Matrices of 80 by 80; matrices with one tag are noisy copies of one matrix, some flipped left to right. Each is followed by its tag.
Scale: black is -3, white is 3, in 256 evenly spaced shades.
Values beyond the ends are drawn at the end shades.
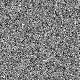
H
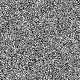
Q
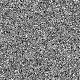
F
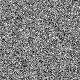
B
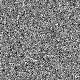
H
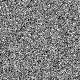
B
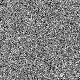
Q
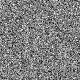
B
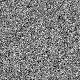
B
